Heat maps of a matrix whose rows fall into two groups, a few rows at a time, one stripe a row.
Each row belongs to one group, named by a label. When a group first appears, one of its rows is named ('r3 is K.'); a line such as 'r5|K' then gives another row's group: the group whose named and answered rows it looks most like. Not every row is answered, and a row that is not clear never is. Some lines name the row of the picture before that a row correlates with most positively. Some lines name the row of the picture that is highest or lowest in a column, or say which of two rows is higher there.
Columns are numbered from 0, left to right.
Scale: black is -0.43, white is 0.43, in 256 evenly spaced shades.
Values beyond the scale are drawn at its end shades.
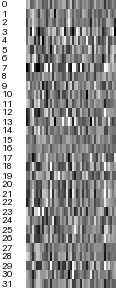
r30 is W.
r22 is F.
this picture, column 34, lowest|21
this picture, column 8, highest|23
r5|W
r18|F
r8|F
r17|W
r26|F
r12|F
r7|F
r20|F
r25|F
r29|F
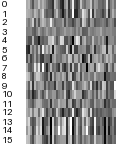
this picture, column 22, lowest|5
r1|W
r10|W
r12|W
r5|F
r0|W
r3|W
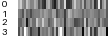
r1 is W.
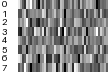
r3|F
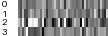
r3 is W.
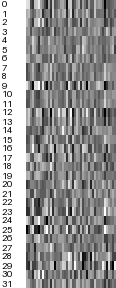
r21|W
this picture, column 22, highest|12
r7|F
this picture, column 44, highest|29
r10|F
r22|F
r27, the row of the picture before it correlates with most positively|1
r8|F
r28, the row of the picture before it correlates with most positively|0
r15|F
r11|F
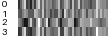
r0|F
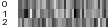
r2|W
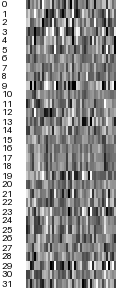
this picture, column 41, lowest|29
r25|F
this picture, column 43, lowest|28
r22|W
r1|W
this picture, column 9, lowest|12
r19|W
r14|F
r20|F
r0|F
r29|W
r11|F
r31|W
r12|W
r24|F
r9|W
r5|W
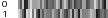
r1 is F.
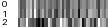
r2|W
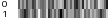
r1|W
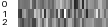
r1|F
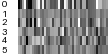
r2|F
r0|F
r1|F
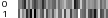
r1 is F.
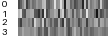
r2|F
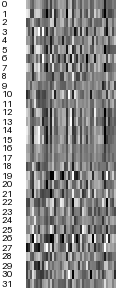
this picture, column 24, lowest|3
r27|F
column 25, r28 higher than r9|Yes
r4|W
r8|W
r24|W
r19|W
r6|F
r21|W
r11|W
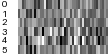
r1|F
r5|F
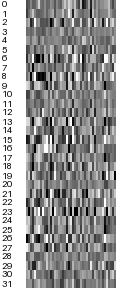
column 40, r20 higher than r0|No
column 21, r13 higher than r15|Yes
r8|W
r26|F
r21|F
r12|F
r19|W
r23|F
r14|W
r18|W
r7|W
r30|W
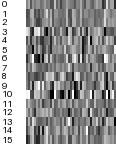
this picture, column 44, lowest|13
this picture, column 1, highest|10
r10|W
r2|F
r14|F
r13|W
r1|F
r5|W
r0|W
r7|W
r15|F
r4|W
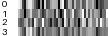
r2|F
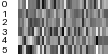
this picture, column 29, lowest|1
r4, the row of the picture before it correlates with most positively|0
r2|W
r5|F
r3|F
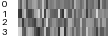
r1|F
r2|W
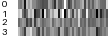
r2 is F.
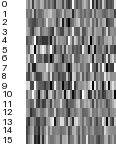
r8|F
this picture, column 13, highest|13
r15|F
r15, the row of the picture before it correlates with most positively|2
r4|W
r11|W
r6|W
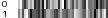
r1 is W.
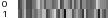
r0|F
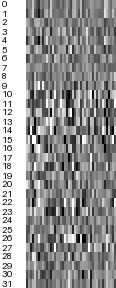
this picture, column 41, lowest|10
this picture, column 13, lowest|23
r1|F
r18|W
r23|W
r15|W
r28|W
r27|W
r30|W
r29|W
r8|W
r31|W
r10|W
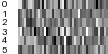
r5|F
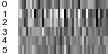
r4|W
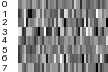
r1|F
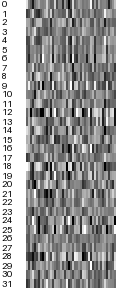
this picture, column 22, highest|9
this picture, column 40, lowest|25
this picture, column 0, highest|18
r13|W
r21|W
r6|F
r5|F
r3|W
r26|F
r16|W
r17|F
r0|W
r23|W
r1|F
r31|F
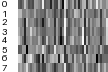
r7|W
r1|W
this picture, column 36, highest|0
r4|W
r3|W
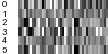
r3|F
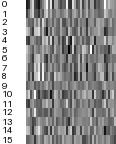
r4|F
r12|W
